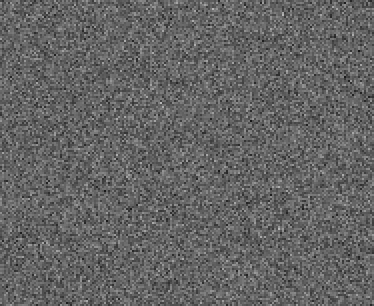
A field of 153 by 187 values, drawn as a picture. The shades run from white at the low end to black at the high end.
Average level on the scale: 60%. Slope: none. Odd rows or columns: none. Mirror symmetry: none. Seam: none. Grain: fine. Histogram: bell-shaped.
